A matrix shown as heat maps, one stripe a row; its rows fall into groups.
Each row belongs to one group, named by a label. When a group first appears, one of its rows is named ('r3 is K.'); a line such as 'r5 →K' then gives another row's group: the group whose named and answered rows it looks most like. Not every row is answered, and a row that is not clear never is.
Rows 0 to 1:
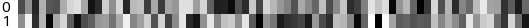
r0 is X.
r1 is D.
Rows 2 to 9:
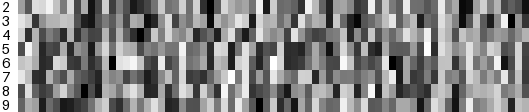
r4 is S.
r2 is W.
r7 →W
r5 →D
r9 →D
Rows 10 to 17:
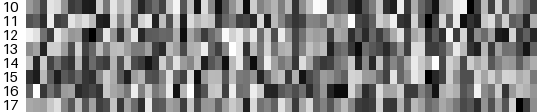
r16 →D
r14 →S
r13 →W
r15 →D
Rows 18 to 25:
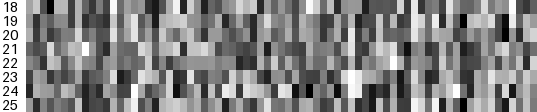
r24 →D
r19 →S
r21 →X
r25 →S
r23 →D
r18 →W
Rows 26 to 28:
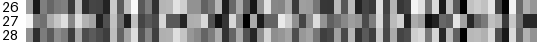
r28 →S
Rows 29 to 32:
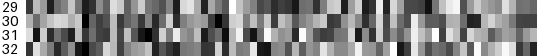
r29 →D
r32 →D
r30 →W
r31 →S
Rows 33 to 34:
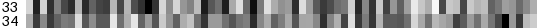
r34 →S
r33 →S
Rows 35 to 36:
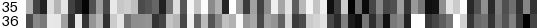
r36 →W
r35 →W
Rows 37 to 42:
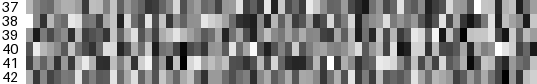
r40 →D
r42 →S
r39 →S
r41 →X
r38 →X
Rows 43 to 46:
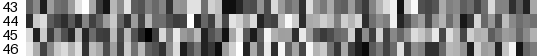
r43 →X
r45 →S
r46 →W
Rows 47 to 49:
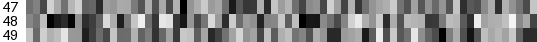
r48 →D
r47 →X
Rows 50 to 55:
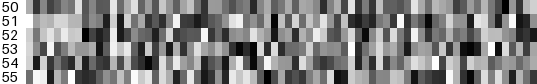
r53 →X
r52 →W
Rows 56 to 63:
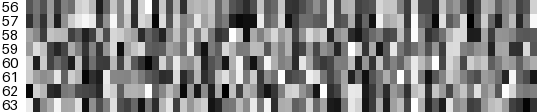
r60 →S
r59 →D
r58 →W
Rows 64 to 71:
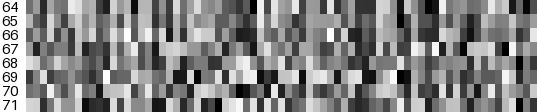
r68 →W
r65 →X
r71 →W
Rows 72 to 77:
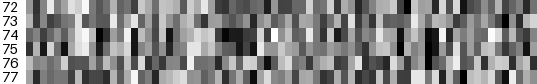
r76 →D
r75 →X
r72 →X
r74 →X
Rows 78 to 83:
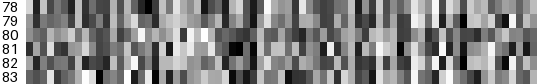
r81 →X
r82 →S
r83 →X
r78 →S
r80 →X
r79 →S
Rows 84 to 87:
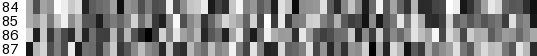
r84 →W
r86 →S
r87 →D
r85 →W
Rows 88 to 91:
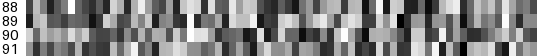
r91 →S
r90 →X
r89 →D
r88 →D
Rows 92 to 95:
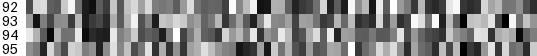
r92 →D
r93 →S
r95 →X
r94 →W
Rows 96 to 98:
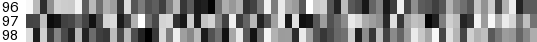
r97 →D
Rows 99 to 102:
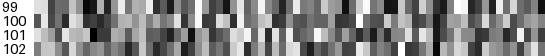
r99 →D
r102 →D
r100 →D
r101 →W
